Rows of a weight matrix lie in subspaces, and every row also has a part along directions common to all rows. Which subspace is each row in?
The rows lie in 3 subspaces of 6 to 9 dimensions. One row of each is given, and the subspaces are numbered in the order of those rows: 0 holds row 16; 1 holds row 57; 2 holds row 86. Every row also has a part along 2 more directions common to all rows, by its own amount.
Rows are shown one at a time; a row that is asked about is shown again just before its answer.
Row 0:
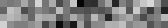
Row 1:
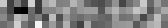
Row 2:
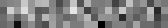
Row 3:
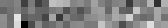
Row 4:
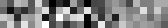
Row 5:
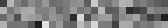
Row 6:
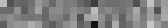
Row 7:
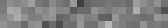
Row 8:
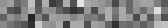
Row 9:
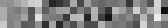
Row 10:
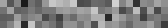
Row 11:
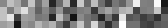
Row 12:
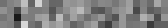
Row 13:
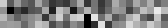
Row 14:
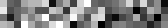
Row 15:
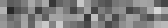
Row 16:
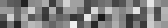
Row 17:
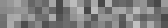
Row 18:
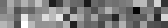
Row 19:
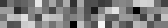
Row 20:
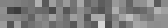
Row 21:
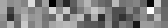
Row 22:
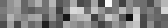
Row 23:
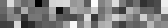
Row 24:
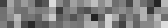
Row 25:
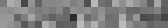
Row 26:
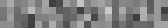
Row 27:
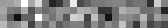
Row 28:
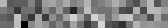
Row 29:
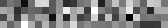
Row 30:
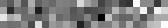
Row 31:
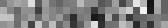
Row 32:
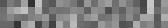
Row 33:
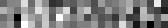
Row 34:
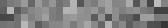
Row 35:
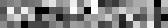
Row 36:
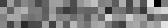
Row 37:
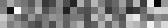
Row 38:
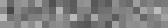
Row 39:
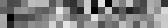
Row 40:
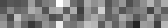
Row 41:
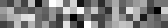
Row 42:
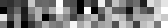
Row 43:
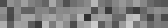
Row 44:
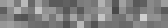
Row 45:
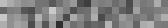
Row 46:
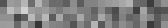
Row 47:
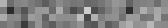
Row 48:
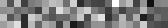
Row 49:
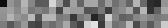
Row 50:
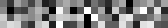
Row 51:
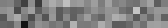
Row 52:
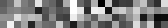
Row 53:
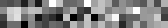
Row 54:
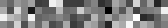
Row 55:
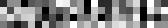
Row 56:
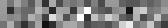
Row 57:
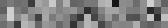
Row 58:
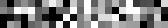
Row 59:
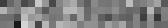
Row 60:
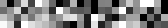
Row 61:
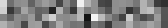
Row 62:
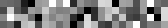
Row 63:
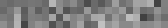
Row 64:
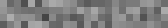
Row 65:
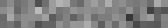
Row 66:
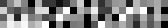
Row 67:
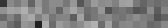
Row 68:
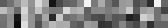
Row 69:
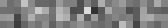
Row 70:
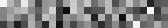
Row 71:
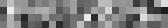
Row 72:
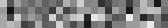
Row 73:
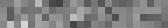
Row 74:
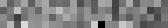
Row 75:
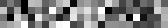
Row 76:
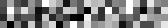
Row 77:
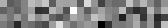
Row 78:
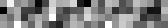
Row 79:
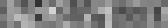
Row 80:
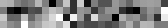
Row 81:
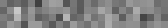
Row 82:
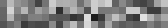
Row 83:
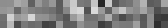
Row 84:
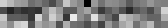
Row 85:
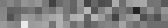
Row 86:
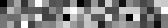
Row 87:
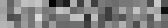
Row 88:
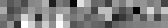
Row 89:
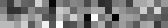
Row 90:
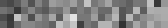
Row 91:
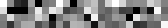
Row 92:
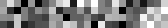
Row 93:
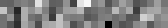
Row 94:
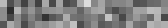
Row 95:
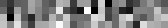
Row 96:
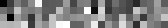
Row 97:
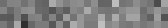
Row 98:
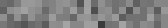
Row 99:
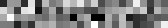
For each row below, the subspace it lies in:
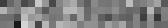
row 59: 0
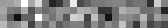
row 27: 1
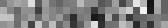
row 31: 0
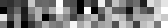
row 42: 2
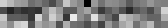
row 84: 1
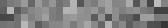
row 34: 0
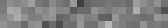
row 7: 1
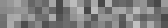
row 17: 2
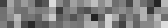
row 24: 0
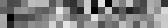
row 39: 2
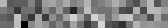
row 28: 0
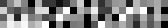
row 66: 2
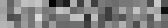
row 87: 1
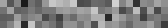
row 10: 0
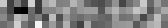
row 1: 0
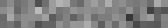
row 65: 2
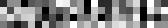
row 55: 0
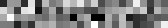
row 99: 0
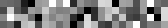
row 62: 1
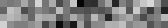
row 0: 1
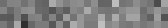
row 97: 1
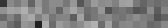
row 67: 0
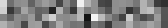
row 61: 2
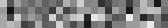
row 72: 2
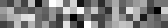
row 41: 0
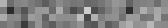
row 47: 2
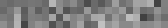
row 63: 1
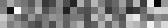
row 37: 0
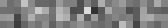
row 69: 2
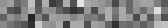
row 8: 0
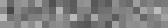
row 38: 0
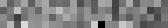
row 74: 1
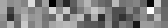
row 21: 1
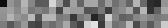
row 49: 0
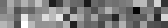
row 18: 1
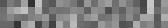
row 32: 0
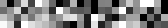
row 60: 1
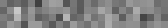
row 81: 1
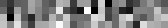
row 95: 2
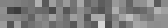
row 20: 1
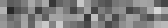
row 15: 0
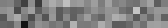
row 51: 0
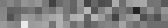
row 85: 1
